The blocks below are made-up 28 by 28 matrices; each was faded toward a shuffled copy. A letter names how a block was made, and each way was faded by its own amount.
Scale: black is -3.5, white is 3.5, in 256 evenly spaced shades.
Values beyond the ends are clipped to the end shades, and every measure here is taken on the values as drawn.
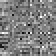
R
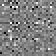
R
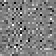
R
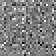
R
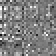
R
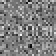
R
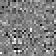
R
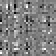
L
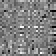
L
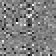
R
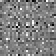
R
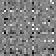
L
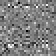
R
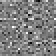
R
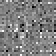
R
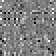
L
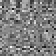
R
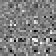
R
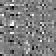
R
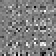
L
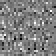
R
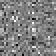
R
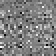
R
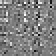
L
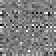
L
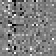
L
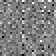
R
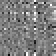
L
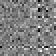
L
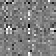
L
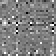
L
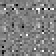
L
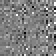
L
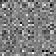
R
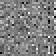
R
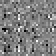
R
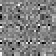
L
